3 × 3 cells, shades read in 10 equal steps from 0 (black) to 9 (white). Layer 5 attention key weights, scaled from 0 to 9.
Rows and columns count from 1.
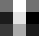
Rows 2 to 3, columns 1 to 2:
1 8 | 2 6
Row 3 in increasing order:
1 2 6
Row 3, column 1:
2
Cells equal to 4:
2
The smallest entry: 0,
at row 2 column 3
